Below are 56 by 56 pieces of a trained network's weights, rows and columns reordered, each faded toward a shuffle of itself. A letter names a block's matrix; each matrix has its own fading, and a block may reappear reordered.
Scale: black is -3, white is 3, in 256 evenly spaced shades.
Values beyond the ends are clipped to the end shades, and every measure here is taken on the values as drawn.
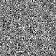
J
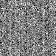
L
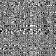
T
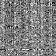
T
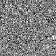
J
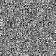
J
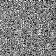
L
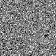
J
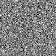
J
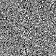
J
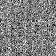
L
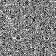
L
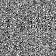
L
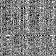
T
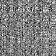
T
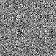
J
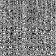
T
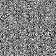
L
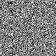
J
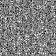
L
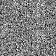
L
